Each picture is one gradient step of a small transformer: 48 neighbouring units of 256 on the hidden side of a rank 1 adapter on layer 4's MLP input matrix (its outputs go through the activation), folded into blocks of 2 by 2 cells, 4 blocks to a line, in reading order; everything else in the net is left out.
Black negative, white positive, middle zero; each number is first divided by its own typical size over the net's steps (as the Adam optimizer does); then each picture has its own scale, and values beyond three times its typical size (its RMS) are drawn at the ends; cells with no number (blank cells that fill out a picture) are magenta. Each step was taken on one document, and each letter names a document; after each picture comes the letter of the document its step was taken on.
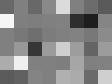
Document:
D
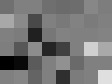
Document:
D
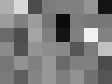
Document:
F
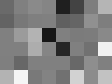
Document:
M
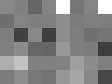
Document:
M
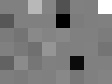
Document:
M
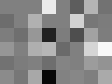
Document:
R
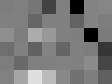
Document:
R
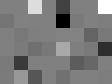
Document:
M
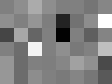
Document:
F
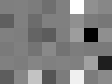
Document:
R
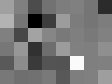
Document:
D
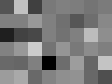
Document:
F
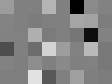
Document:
R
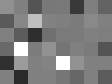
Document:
D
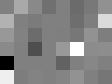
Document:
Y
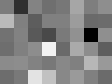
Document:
R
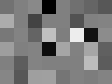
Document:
R
